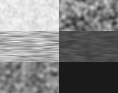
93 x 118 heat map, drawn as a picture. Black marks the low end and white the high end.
The table splits into 3 rows of 2 panels. Panel 1,1: very high, blotchy, faint in contrast. Panel 1,2: middling, blotchy, strong in contrast. Panel 2,1: high, streaked across. Panel 2,2: low, streaked across, faint in contrast. Panel 3,1: middling, blotchy. Panel 3,2: very low, flat.
